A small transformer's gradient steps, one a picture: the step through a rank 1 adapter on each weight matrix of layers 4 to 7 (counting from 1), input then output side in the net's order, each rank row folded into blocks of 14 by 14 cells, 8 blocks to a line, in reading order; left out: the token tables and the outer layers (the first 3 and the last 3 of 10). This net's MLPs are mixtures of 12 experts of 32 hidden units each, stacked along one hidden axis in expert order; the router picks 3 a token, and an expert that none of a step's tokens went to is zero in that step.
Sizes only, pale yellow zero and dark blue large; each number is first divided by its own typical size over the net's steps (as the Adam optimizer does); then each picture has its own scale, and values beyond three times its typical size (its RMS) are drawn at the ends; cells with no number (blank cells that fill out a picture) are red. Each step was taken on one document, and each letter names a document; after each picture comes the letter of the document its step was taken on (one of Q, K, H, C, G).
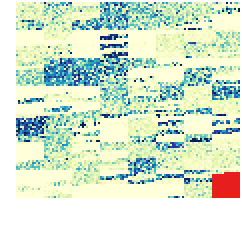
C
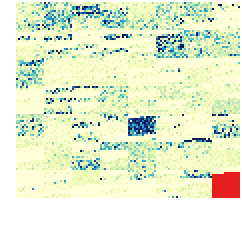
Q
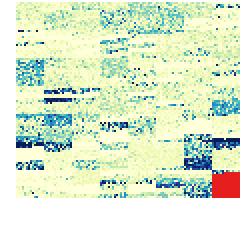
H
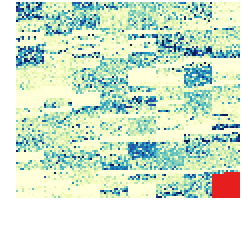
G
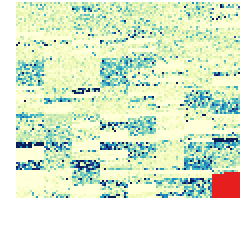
H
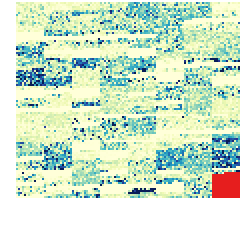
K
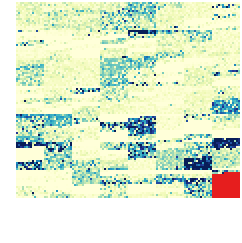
H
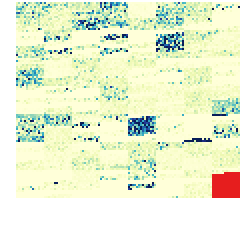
Q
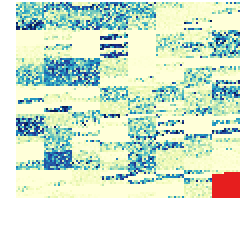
C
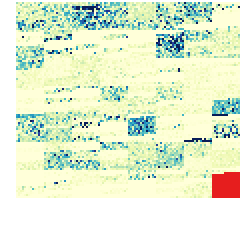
Q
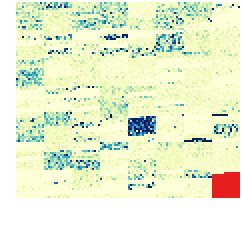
Q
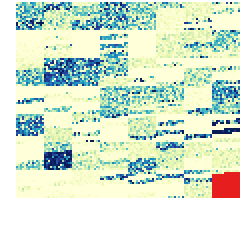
C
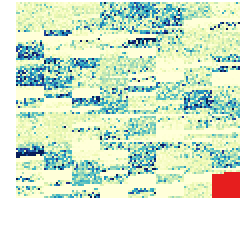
K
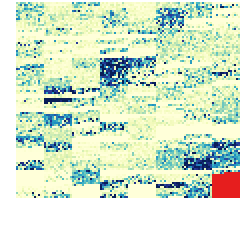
H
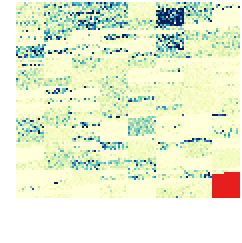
Q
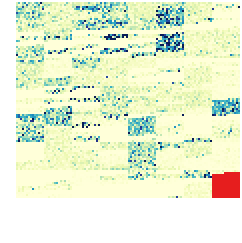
Q
